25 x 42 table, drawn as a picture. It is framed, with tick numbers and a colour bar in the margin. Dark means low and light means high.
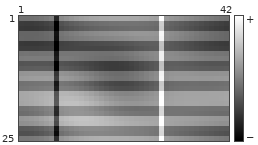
Overall the values sit about 50% of the way up the scale. Columns 8 and 29 differ from the columns beside them. The ninth with the lowest average is the top left. Stripes running across repeat 6 times from top to bottom.
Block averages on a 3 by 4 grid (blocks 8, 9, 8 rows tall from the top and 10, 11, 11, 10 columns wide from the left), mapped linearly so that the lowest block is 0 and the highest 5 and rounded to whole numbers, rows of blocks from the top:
0 2 3 1 | 3 2 3 3 | 3 5 4 3
